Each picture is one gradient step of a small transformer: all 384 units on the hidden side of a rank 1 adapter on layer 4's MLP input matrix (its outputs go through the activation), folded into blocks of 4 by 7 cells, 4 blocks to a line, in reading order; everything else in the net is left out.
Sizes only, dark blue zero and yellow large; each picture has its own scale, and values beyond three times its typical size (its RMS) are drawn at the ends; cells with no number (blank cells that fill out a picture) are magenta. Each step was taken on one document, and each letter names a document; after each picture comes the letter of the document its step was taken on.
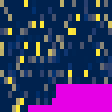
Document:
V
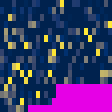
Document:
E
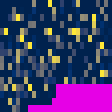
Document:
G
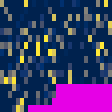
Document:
V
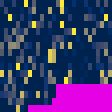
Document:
E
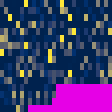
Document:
E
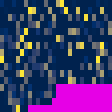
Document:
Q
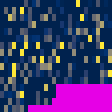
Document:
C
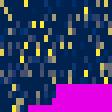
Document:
V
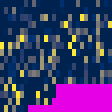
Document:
C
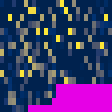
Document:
Q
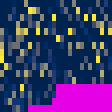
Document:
Q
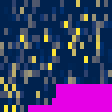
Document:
C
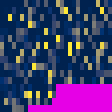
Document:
Q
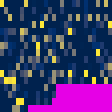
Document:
V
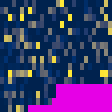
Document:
E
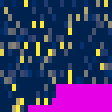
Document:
V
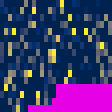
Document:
E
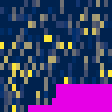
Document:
C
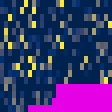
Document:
E
